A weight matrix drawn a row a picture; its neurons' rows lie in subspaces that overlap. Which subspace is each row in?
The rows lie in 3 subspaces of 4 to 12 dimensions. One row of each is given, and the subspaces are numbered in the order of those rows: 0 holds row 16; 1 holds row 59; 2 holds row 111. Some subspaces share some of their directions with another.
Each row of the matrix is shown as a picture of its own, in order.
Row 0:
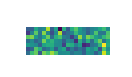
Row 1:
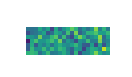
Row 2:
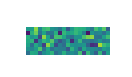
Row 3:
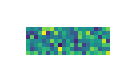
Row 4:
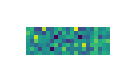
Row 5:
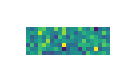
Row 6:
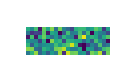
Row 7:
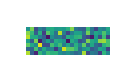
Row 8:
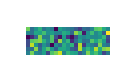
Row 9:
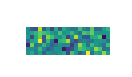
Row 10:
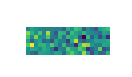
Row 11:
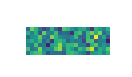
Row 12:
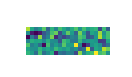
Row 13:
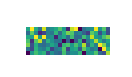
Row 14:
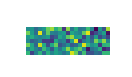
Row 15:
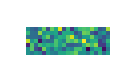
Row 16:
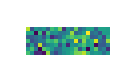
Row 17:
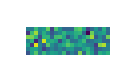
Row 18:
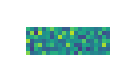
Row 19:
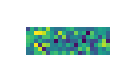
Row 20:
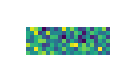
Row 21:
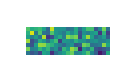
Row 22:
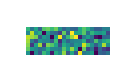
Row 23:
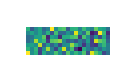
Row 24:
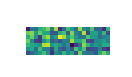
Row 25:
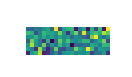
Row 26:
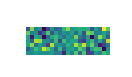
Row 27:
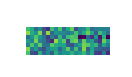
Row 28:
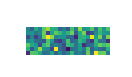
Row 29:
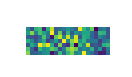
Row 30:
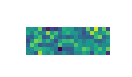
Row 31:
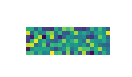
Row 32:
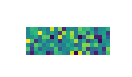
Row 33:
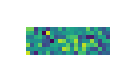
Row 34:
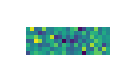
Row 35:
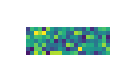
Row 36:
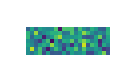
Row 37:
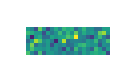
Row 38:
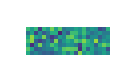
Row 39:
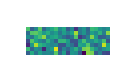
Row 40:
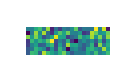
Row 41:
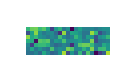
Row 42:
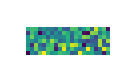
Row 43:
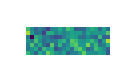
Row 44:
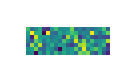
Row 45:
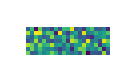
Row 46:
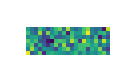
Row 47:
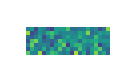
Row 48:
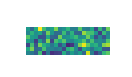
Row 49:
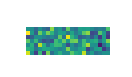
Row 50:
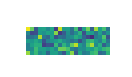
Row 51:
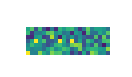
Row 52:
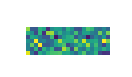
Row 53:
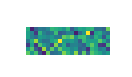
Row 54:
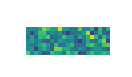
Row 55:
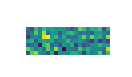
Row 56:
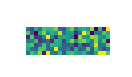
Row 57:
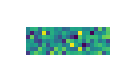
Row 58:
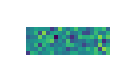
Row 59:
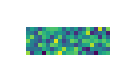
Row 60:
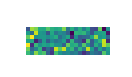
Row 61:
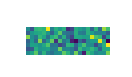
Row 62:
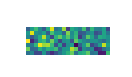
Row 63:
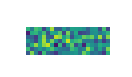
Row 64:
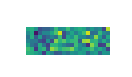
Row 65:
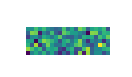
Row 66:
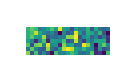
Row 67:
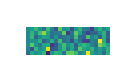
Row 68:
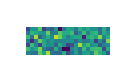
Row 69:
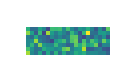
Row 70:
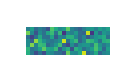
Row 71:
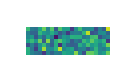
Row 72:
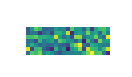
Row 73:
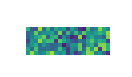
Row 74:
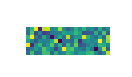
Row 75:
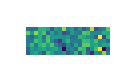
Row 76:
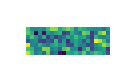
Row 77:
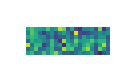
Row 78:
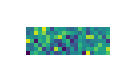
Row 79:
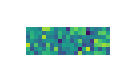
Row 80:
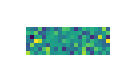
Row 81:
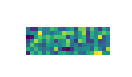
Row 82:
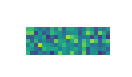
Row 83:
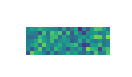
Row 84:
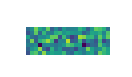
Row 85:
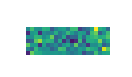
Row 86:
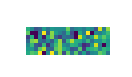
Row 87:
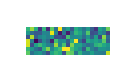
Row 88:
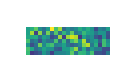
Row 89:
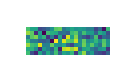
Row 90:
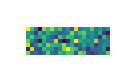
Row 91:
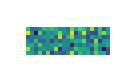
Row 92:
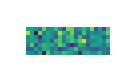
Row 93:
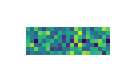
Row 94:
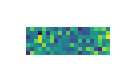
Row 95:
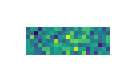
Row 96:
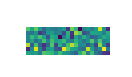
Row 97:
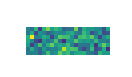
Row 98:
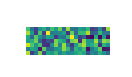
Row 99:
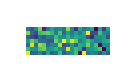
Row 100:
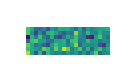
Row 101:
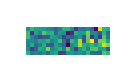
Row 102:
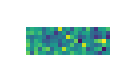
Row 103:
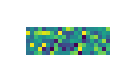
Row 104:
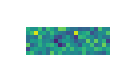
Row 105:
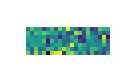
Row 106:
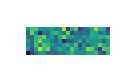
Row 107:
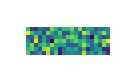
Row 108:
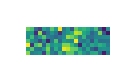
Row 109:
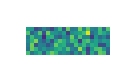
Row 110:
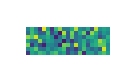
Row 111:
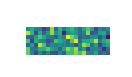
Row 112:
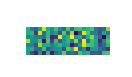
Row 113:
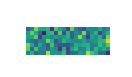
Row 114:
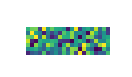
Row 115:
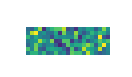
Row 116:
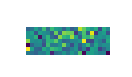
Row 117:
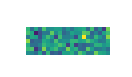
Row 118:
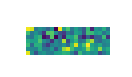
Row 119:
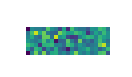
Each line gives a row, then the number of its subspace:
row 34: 2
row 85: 2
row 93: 0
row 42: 0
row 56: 1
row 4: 2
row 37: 1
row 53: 1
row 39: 0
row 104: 0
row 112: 1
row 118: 1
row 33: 1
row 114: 2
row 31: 0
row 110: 2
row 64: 0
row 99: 2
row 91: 1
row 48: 1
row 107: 1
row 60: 0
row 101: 1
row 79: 1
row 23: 1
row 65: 1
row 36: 0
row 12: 1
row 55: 1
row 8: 0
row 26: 0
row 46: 2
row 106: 2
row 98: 2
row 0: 1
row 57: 1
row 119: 1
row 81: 1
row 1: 1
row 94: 2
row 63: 2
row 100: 1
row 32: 1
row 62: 2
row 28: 1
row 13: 2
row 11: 0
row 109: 2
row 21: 2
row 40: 1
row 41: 1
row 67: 0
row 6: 1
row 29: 2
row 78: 1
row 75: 0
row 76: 1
